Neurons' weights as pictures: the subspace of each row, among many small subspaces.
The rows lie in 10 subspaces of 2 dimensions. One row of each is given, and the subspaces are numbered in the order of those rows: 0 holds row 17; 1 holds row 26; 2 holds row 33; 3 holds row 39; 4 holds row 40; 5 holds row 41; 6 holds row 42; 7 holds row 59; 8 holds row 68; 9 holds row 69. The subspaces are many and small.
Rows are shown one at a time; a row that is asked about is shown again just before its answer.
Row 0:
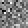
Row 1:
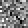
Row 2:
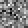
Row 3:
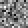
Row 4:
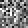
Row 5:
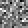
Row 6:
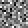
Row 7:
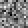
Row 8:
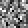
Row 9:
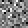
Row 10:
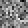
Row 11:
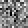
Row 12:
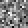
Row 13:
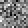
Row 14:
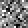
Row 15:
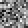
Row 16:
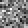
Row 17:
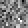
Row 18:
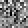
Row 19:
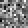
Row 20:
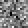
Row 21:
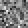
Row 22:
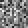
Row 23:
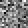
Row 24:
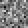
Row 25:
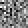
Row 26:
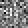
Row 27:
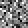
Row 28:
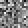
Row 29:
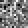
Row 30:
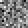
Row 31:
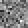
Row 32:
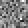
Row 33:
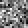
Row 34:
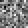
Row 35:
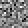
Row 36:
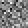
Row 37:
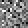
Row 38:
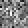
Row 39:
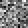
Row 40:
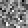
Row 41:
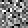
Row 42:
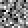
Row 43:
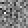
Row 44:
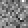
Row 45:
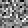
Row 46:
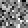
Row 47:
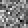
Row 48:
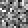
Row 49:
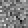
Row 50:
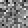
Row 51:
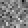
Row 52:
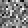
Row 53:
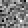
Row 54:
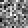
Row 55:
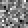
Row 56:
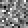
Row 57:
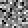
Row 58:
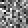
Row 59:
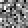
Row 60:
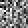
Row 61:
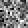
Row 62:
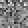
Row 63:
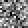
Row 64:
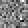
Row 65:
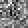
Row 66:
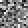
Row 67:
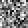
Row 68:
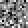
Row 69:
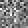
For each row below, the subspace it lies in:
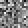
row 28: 3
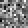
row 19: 7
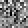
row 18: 9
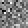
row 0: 5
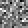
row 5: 4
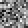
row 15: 2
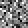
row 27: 0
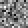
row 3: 6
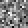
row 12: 8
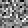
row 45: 0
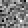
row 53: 8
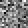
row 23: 3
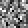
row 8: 4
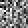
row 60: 1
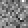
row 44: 0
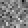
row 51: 0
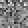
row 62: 3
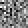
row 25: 1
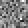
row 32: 4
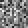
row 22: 9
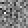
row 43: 1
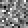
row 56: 6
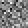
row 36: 5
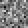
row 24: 6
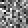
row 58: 1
